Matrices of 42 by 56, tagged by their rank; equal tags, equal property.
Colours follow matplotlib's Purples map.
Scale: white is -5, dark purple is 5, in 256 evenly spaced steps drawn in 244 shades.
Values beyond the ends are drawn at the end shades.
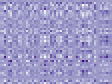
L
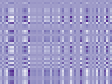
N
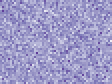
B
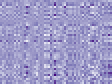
L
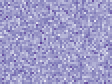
B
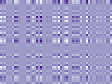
N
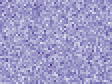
B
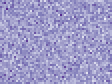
B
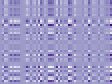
N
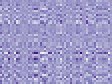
L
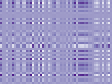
N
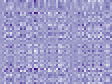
L
